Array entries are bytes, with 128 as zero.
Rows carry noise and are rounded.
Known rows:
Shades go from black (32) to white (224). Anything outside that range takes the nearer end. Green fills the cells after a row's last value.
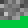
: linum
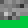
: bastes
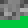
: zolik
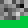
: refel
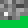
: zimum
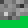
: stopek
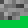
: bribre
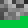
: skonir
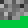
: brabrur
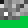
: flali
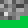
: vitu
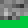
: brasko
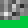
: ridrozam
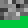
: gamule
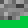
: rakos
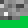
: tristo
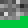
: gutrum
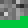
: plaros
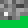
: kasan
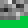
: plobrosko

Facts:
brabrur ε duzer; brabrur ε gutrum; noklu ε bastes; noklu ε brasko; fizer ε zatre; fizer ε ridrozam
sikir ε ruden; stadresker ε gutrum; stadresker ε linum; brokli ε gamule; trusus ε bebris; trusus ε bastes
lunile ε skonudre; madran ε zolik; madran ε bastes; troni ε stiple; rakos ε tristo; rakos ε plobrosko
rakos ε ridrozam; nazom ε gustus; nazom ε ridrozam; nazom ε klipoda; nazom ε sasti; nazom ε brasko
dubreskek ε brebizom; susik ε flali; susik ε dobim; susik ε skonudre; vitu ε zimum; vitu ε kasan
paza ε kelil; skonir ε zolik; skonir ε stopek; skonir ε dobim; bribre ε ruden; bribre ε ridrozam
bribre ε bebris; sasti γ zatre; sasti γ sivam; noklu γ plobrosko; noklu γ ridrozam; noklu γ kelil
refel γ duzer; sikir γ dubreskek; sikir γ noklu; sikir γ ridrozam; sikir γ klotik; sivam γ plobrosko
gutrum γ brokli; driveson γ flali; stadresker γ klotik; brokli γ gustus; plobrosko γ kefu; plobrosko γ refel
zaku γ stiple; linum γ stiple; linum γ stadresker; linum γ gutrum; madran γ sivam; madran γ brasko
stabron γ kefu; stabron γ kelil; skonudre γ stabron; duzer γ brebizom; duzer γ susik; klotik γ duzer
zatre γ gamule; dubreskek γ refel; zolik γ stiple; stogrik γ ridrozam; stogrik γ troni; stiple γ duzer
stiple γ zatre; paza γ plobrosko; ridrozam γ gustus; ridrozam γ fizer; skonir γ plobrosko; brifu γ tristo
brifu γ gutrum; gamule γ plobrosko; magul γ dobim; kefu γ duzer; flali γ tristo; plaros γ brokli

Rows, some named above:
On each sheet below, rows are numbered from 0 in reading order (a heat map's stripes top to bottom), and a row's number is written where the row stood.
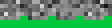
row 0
gutrum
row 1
noklu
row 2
madran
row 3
brokli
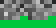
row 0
stadresker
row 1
skonir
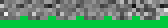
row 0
brifu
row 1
troni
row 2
linum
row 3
sasti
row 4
duzer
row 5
stabron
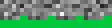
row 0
sikir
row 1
nazom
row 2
tristo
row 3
paza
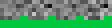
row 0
sasti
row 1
dubreskek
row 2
zatre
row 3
kefu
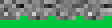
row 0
dubreskek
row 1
brebizom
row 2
zaku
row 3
kelil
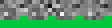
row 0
skonudre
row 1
klotik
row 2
brifu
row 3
gustus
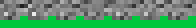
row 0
kelil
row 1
driveson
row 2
fizer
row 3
zolik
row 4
bastes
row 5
lunile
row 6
trusus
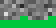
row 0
stogrik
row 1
stiple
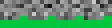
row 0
trusus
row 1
dubreskek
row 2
susik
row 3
sivam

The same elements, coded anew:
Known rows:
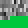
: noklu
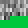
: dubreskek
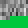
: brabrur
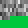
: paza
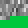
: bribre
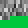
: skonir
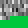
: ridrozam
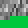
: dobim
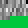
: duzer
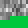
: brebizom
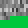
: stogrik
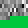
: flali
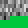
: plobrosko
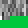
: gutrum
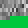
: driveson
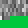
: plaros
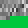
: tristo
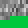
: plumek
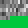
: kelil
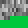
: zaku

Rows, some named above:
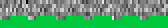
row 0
klotik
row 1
fizer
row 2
sasti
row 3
kelil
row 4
plaros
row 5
gustus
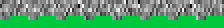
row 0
skonudre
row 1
brebizom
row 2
flali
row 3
sivam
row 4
stiple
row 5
susik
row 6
flali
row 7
linum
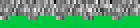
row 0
madran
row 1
duzer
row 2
trusus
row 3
stiple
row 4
vitu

